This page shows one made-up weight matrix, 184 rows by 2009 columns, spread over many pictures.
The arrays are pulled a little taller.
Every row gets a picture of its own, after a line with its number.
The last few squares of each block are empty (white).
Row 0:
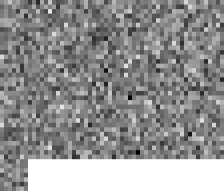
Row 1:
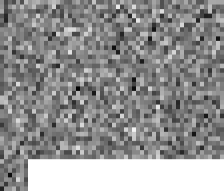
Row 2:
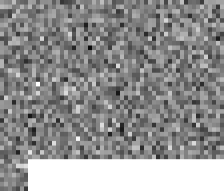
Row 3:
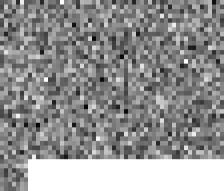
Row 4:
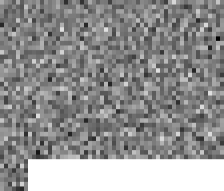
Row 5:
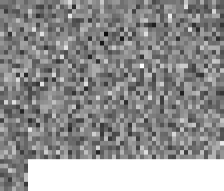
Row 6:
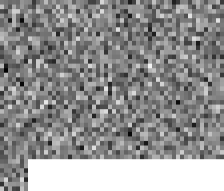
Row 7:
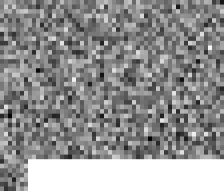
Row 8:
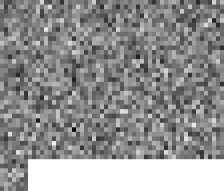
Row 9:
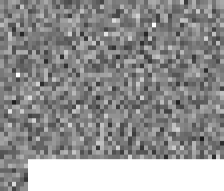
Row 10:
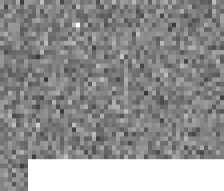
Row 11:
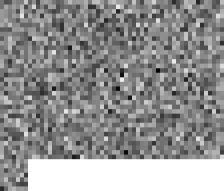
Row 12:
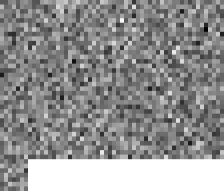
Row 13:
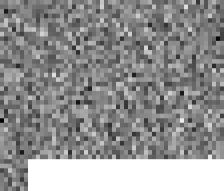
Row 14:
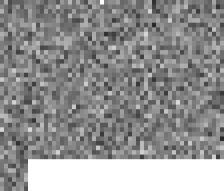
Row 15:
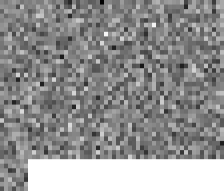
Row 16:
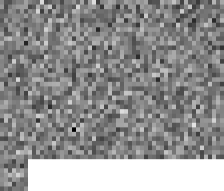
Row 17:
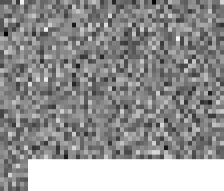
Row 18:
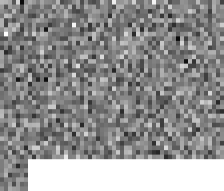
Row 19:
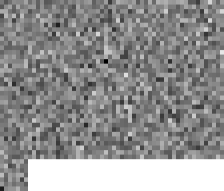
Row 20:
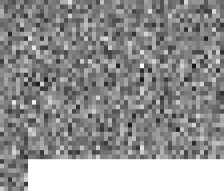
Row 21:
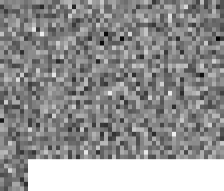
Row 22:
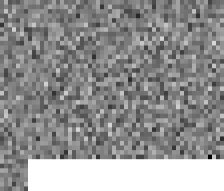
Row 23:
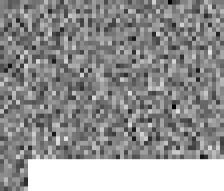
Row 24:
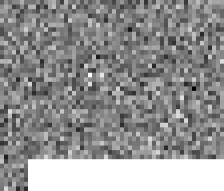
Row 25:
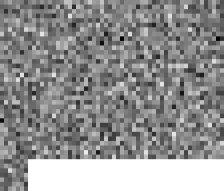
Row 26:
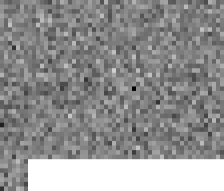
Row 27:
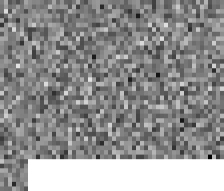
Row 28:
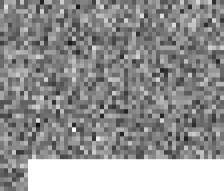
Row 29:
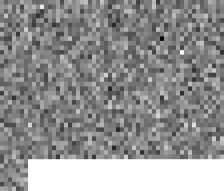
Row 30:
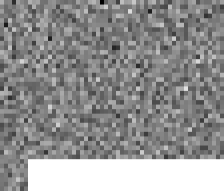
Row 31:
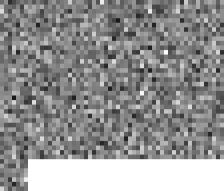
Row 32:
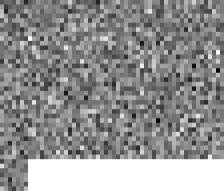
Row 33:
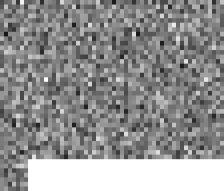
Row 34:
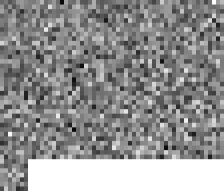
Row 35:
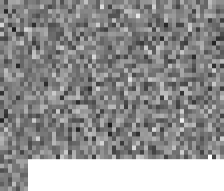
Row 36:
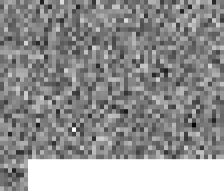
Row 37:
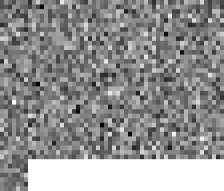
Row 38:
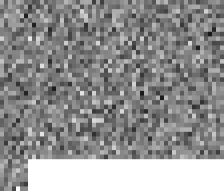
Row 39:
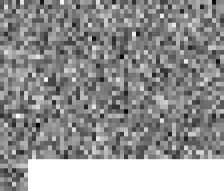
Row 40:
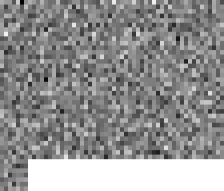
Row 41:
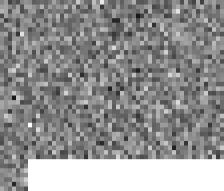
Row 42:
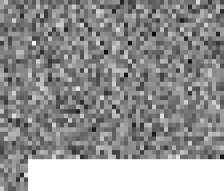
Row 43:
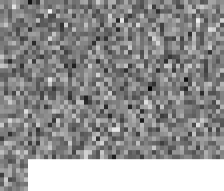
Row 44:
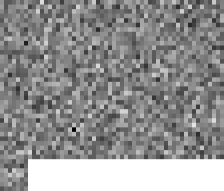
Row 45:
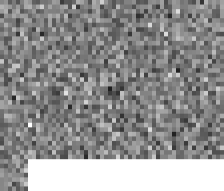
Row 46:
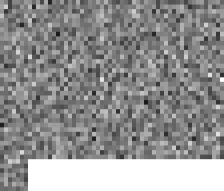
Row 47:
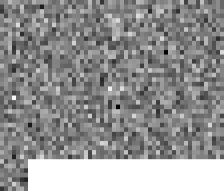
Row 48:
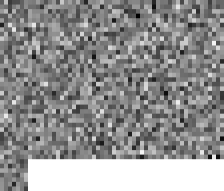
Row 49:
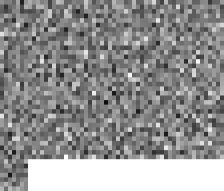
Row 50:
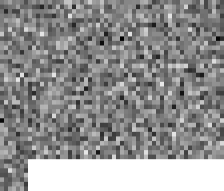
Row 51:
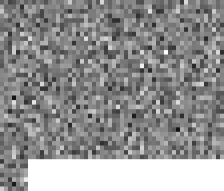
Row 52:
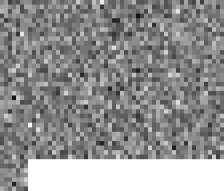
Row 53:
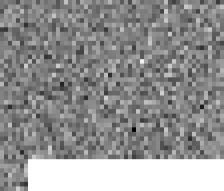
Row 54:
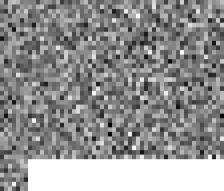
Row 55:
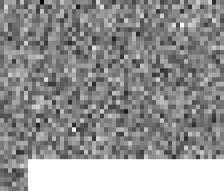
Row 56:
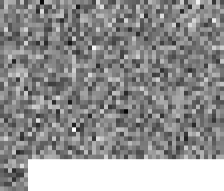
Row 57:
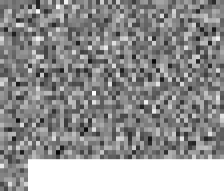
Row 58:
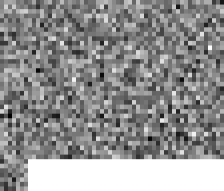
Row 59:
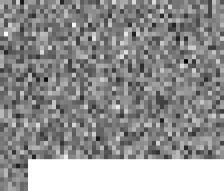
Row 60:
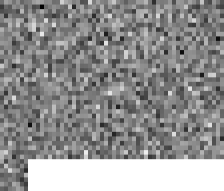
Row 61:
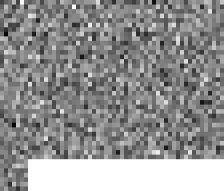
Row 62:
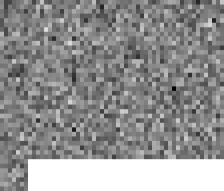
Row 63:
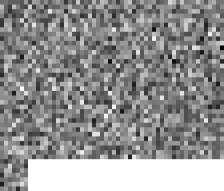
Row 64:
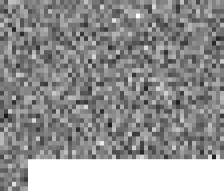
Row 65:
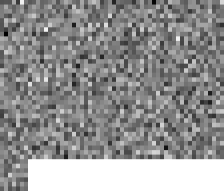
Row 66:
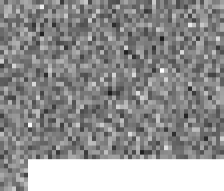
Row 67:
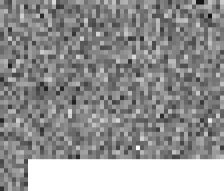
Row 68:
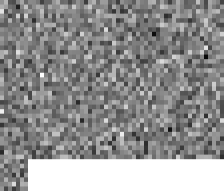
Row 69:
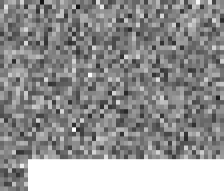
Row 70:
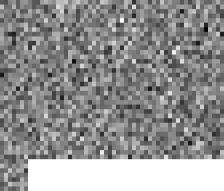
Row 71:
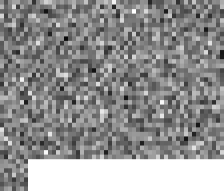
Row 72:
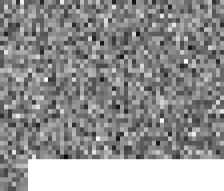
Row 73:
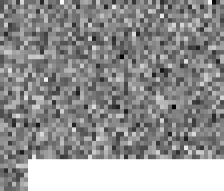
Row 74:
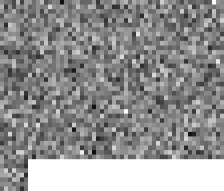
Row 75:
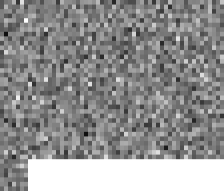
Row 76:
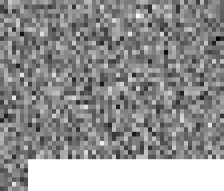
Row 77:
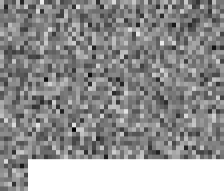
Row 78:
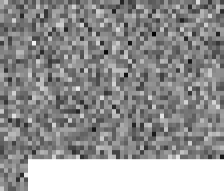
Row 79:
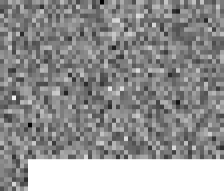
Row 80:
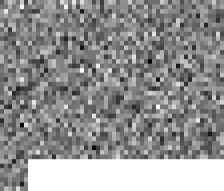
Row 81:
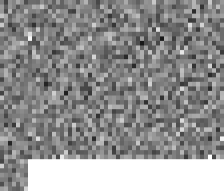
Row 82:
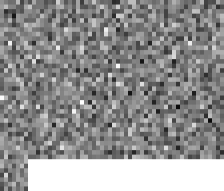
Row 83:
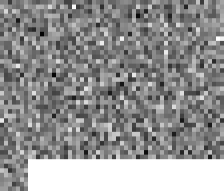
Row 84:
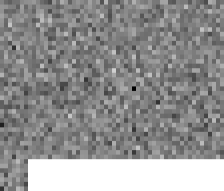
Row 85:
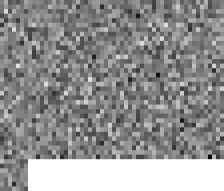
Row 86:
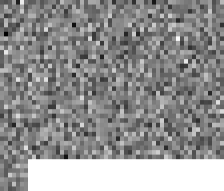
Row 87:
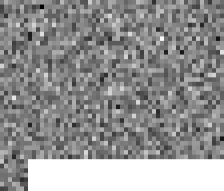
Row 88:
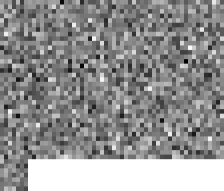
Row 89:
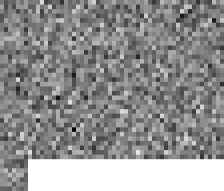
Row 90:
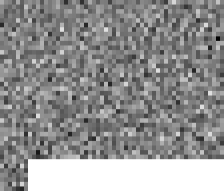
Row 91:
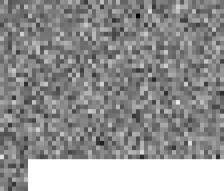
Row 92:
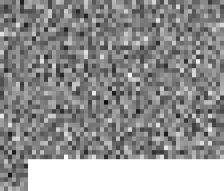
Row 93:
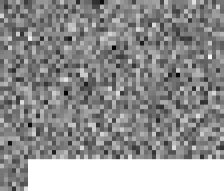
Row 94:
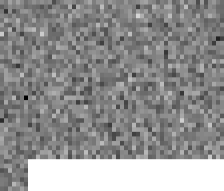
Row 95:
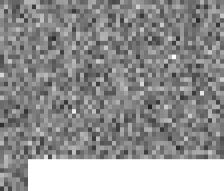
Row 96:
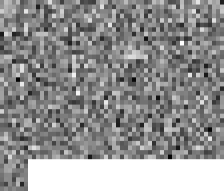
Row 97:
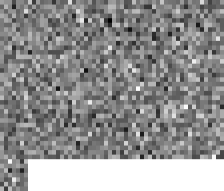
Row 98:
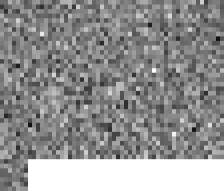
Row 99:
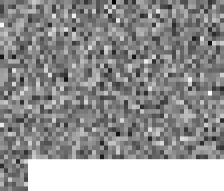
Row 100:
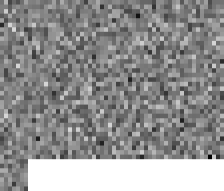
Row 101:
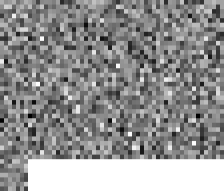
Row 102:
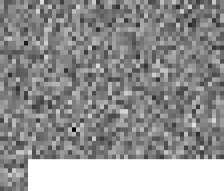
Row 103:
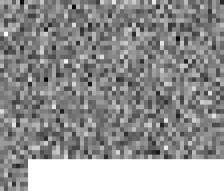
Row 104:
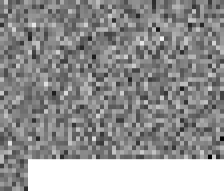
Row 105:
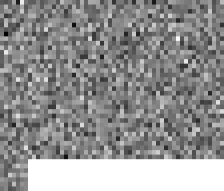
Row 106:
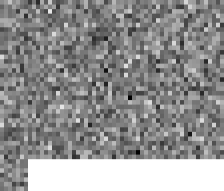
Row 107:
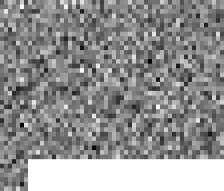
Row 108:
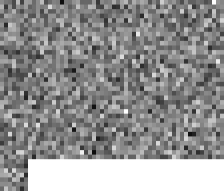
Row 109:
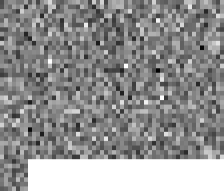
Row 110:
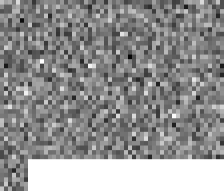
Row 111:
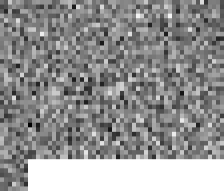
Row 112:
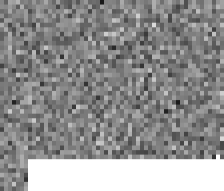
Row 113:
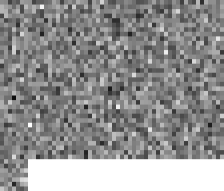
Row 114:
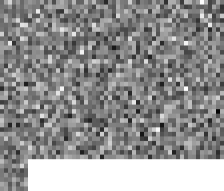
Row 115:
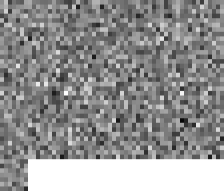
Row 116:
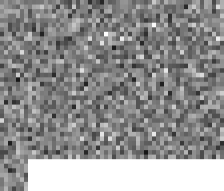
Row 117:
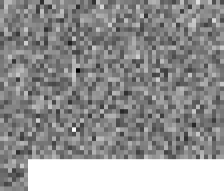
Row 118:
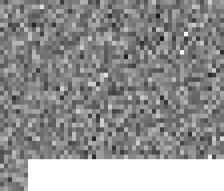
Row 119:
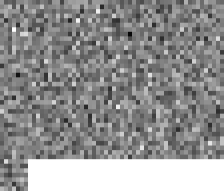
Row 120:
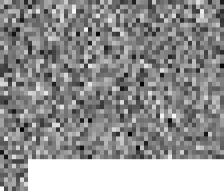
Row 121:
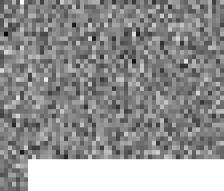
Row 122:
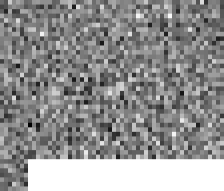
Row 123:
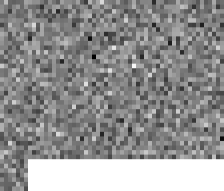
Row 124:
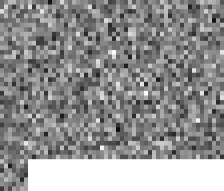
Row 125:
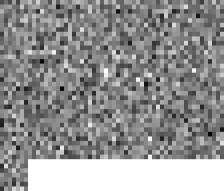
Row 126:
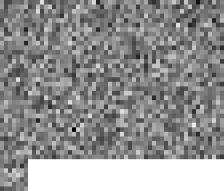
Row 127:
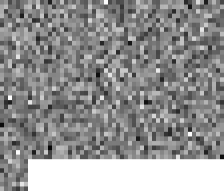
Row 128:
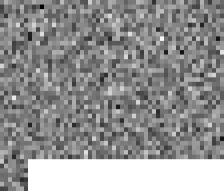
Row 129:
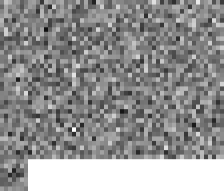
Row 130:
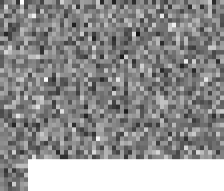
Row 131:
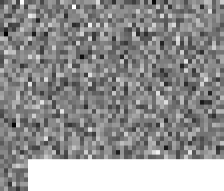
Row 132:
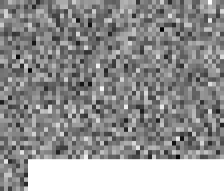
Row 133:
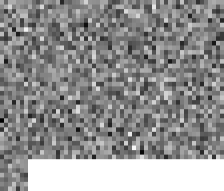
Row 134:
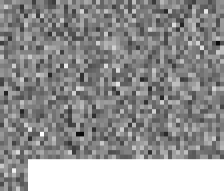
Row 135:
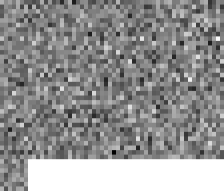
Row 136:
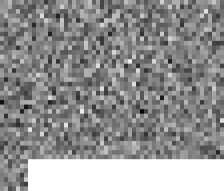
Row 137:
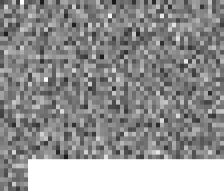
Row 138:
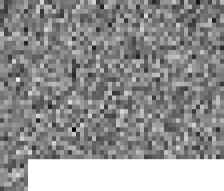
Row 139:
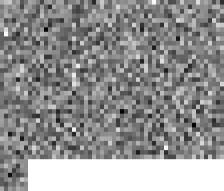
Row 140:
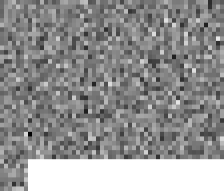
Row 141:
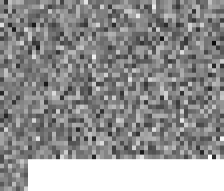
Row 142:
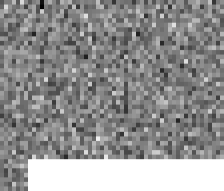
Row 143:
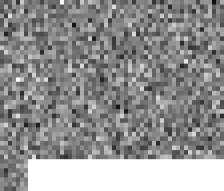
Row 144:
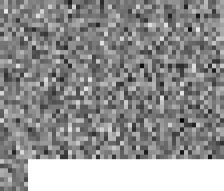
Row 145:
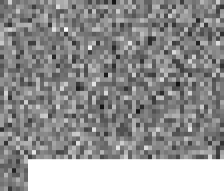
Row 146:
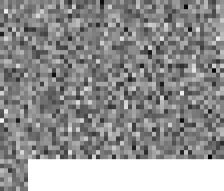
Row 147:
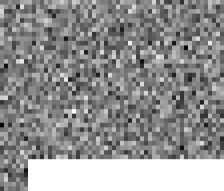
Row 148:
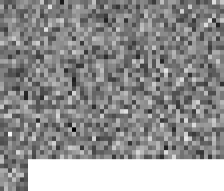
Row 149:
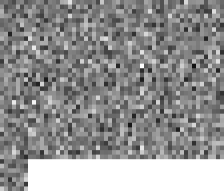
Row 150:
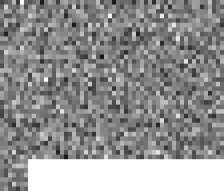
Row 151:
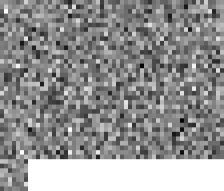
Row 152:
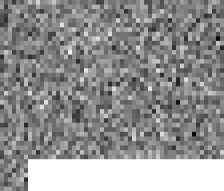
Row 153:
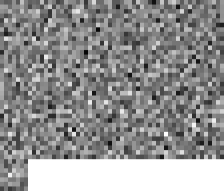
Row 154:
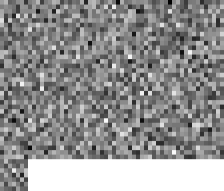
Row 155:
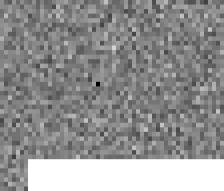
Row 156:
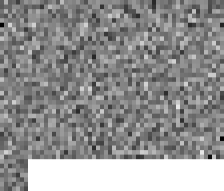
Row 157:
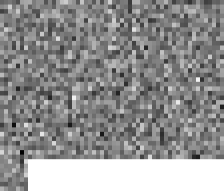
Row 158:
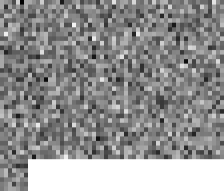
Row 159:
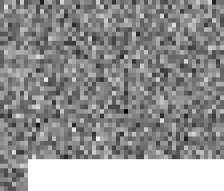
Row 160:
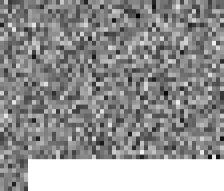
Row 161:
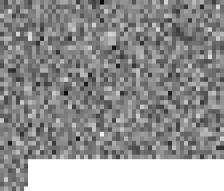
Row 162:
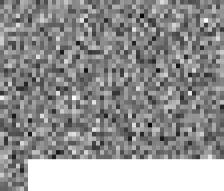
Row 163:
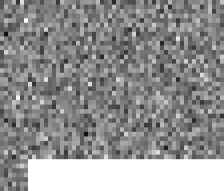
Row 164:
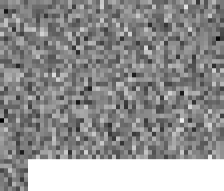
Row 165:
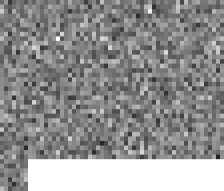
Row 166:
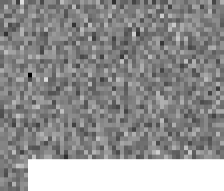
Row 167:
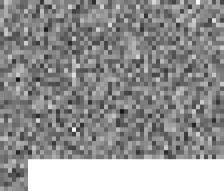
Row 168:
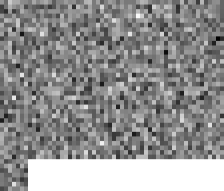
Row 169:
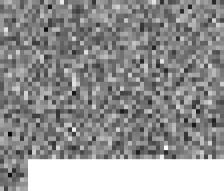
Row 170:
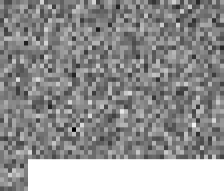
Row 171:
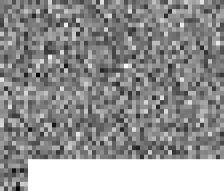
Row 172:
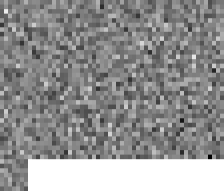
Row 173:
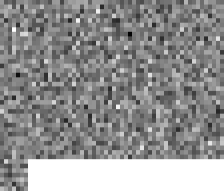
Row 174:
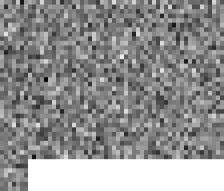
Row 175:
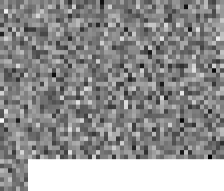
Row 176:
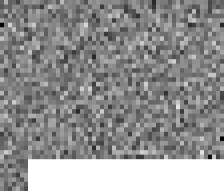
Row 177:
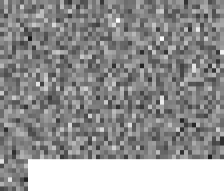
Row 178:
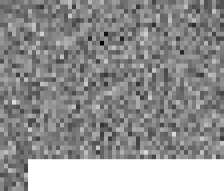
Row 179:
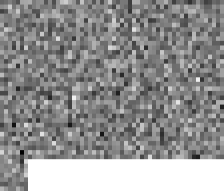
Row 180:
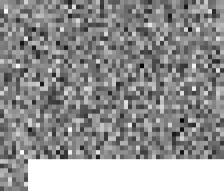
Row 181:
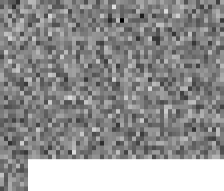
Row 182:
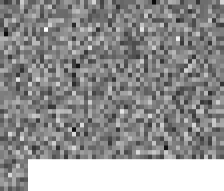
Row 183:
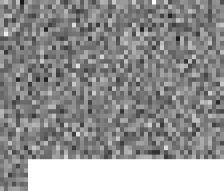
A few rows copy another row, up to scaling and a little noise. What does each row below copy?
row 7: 58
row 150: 137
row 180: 151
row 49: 92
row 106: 0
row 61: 131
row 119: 173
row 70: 12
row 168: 76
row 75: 163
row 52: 41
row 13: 164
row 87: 128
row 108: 74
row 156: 176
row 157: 179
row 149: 20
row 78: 42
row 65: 17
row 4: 90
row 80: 107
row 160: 48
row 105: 86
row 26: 84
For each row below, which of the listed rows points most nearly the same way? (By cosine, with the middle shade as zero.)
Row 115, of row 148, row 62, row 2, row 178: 2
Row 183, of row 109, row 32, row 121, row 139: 139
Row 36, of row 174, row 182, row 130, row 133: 130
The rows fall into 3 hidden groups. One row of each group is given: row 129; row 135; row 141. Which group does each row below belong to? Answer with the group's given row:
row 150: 129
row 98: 141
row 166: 129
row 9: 141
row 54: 141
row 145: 135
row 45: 141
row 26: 135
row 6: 135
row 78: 135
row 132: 135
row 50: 141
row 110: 135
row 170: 129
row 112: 141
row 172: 141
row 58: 129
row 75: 129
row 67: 135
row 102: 129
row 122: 141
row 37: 141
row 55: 129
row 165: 141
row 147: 135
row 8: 129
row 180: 141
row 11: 135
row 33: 129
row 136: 135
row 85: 141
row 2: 141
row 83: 141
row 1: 135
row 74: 129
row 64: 141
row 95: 135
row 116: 141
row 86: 129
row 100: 141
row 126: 129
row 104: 141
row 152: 135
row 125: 135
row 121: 129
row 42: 135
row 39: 129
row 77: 129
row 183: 129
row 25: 141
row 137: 129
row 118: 141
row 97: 135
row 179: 135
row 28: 129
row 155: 135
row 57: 135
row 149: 141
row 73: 129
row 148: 129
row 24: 129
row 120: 135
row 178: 141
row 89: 129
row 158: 129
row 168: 141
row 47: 141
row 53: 135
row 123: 141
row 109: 135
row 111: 141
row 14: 141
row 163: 129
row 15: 141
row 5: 141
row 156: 141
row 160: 141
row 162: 135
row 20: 141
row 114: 135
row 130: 129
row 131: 129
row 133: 141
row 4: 135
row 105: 129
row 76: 141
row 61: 129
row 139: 129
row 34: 129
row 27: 141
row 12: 135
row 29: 141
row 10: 129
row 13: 141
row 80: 135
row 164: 141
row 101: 141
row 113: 141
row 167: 129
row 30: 135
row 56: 129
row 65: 129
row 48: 141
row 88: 129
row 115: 141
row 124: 135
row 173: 141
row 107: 135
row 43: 135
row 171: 135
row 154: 135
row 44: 129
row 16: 129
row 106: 135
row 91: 141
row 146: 141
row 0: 135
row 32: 141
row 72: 129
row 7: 129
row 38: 135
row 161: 141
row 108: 129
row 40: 129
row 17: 129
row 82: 135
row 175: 141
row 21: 141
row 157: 135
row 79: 141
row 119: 141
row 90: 135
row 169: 129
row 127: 135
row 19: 135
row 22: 141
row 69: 129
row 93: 141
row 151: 141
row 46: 135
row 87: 141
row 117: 129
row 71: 135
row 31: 141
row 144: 141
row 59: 129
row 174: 129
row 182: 129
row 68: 135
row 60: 141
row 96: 129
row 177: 141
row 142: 129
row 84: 135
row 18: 129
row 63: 135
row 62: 129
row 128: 141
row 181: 135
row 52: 141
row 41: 141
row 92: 129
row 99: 135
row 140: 135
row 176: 141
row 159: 129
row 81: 141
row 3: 129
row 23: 135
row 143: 129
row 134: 135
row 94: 141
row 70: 135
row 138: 129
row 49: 129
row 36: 129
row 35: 141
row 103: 129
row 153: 129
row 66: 141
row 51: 141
